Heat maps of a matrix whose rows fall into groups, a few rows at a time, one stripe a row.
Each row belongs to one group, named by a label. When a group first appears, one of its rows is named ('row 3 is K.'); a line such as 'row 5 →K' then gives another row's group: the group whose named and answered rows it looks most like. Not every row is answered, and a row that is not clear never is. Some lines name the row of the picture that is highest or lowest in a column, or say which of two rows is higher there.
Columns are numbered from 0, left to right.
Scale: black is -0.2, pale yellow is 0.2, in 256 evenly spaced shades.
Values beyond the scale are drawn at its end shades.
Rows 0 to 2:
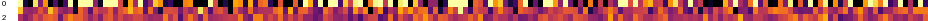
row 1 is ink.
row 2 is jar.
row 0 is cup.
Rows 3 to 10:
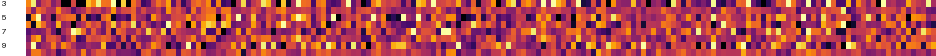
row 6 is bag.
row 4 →bag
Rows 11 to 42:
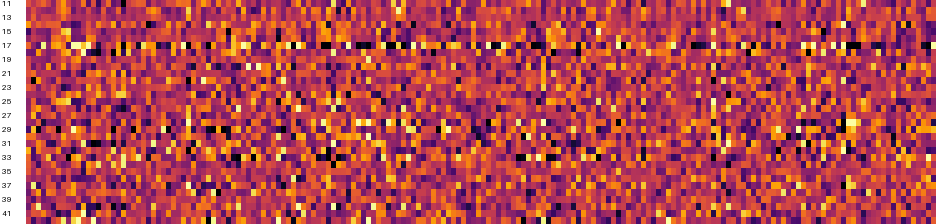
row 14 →bag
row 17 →jar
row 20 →ink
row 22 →bag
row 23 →cup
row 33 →ink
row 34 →cup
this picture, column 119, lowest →17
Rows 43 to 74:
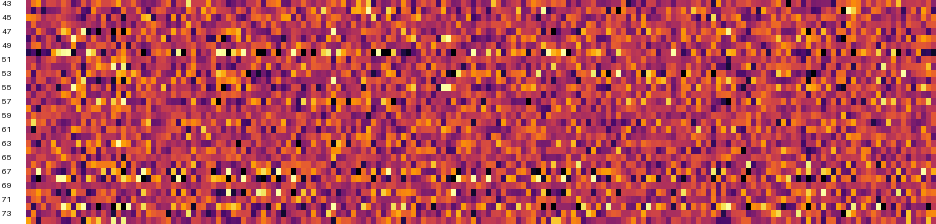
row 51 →cup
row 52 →cup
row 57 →cup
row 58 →cup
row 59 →jar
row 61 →bag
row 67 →ink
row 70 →ink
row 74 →cup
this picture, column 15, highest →67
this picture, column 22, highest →68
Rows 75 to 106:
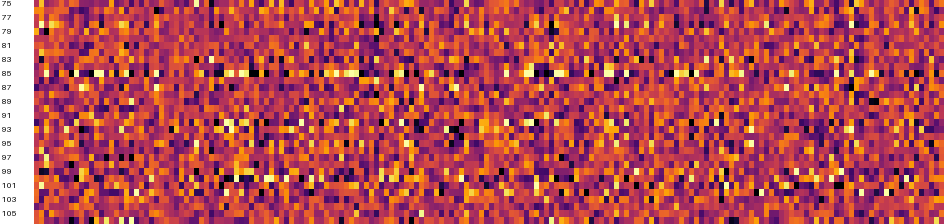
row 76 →bag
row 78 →jar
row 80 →jar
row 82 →jar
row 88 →jar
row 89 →cup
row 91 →ink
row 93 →bag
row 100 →ink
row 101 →jar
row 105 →jar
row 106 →cup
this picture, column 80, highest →102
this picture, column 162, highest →93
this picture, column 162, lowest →87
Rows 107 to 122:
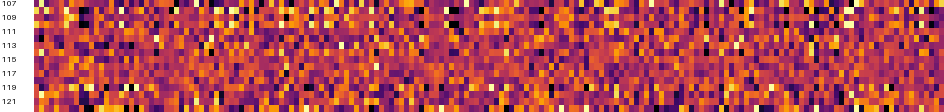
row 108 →bag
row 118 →bag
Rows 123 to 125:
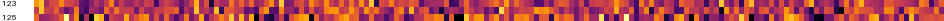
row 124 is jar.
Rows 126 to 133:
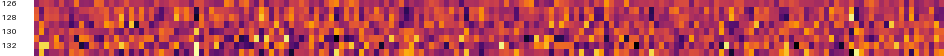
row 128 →bag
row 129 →cup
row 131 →ink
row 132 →jar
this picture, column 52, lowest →132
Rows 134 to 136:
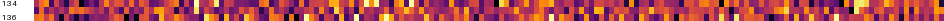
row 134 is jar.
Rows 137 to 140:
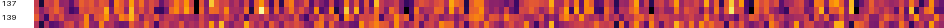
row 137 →bag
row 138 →bag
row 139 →cup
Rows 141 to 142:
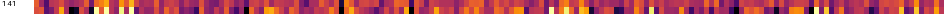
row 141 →cup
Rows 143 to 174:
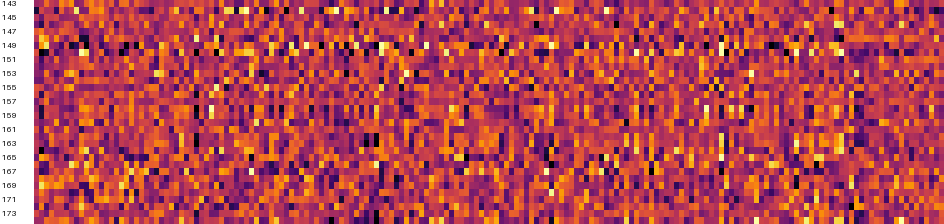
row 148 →jar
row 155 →ink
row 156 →bag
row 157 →cup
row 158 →bag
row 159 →bag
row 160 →ink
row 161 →bag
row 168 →jar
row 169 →jar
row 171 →cup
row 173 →jar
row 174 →jar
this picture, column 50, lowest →144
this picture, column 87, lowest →149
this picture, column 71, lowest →144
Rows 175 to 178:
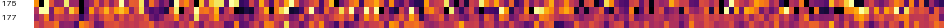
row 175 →bag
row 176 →jar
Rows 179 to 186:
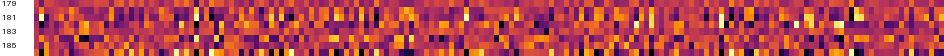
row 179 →bag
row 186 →bag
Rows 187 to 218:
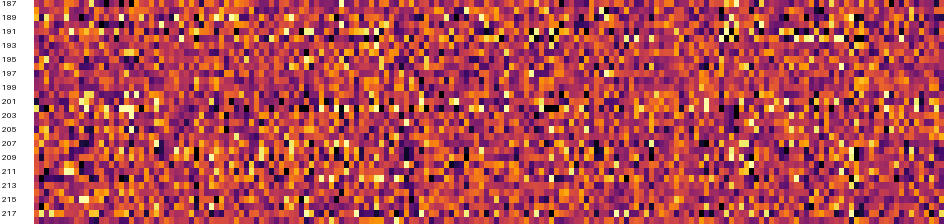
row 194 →cup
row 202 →cup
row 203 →cup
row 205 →cup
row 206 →ink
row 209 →bag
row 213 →bag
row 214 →cup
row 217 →jar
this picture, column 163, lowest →212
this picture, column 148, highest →201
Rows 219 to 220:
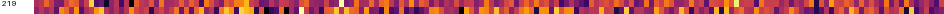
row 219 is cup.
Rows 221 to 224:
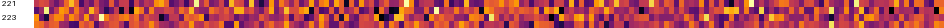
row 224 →ink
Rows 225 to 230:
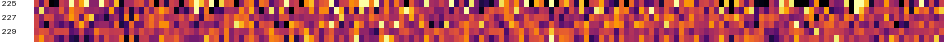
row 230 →cup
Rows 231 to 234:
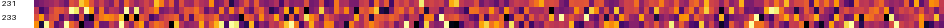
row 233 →cup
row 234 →bag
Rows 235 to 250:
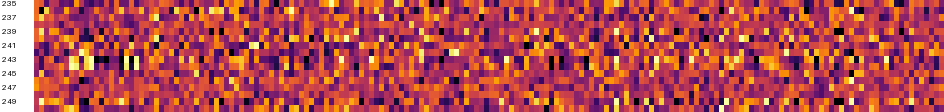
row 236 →bag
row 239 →jar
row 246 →bag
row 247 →ink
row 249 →jar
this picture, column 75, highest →238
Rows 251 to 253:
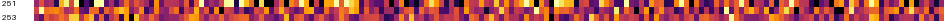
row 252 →jar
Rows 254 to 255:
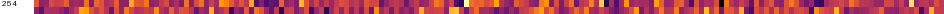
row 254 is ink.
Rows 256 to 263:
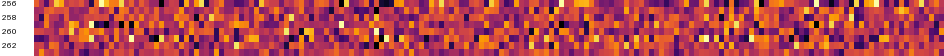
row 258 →bag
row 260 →jar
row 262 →jar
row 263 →jar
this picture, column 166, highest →256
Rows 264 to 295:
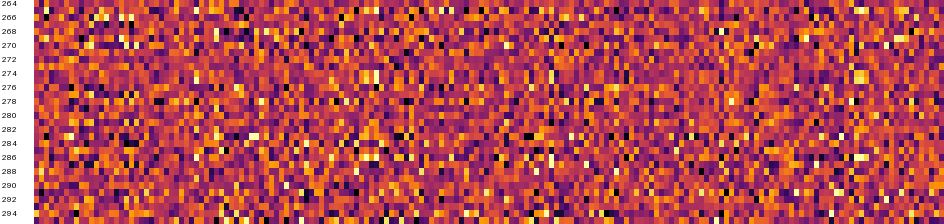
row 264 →bag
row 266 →cup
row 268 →ink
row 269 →jar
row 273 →jar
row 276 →jar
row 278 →bag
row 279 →jar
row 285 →cup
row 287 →cup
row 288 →jar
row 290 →ink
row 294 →ink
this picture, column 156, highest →287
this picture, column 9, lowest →269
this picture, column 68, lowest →276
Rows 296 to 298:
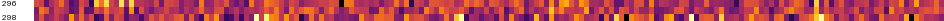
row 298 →ink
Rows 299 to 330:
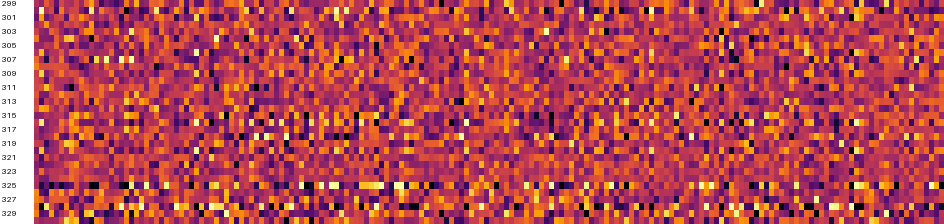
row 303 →ink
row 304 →ink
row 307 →cup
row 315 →cup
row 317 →cup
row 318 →ink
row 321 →bag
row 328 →bag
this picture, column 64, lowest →315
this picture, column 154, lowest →328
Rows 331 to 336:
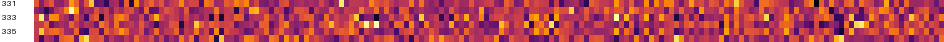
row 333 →jar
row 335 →jar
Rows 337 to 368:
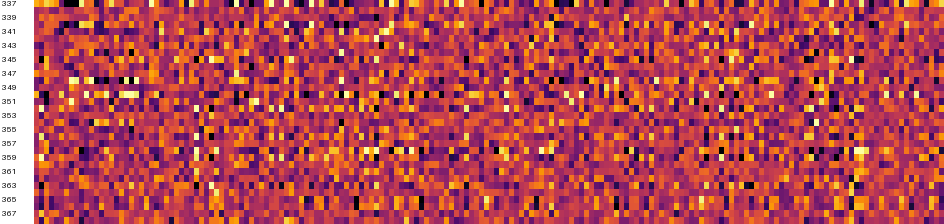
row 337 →ink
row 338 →cup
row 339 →jar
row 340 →ink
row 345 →bag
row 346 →ink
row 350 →cup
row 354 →cup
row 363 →bag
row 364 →bag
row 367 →jar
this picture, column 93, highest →358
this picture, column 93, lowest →350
